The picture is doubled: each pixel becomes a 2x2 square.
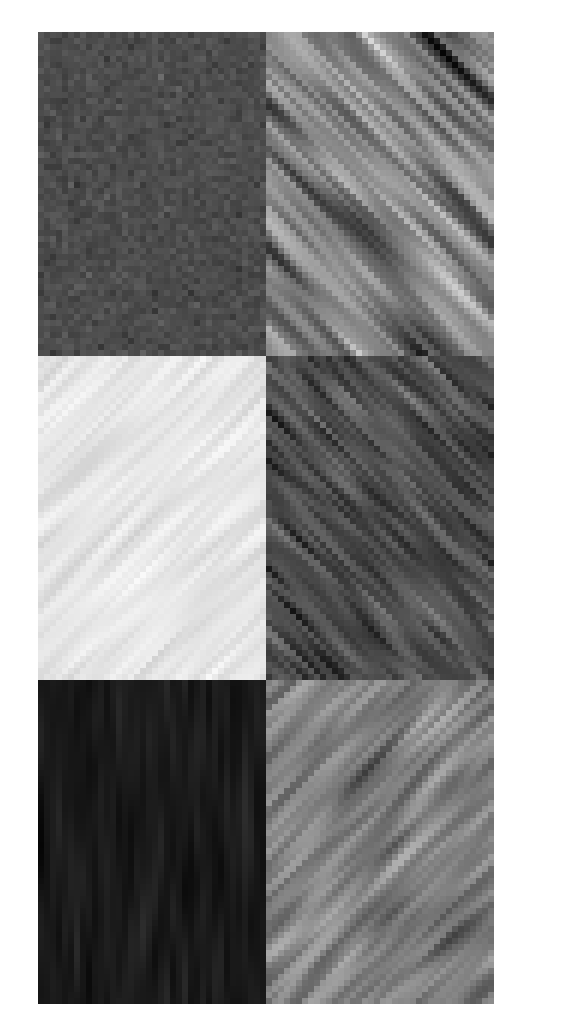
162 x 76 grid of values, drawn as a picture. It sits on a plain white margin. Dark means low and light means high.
It is made of 3 by 2 panels. Panel 1,1: low, fine-grained, faint in contrast. Panel 1,2: middling, slanting down to the right, strong in contrast. Panel 2,1: very high, slanting up to the right, faint in contrast. Panel 2,2: low, slanting down to the right. Panel 3,1: very low, streaked downward, faint in contrast. Panel 3,2: middling, slanting up to the right.
